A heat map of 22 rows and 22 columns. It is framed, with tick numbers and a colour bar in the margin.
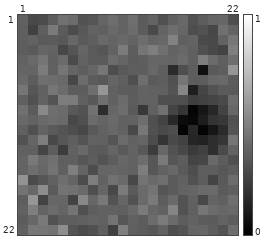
Dips: one, in the middle right. Histogram: skewed, a long tail of low values. Ninth with the lowest average: middle right.
